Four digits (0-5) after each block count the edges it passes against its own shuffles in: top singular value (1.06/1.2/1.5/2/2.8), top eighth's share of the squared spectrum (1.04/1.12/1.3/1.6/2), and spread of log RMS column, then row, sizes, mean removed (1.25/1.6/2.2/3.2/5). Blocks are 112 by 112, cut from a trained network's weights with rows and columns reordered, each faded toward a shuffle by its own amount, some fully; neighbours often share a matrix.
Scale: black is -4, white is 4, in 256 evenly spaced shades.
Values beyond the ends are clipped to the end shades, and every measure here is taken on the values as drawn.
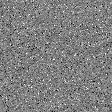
1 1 0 0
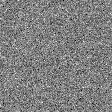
1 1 0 0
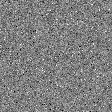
0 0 0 0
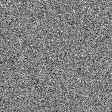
0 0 0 0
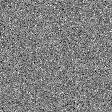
0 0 0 0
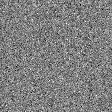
0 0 0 0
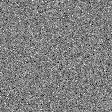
0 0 0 0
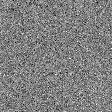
1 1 0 0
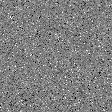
2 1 0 0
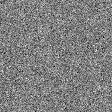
1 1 0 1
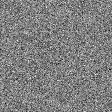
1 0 0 0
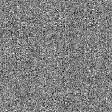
2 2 1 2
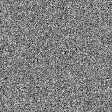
2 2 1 1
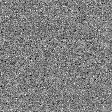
2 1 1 0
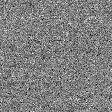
2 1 0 0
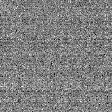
3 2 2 1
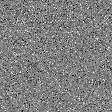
2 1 0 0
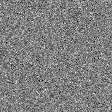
1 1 0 0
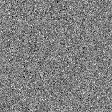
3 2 0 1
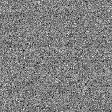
3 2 1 0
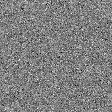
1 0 0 0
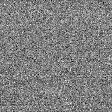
3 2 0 1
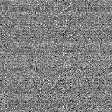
4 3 2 2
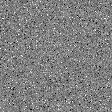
2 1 0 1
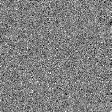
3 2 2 1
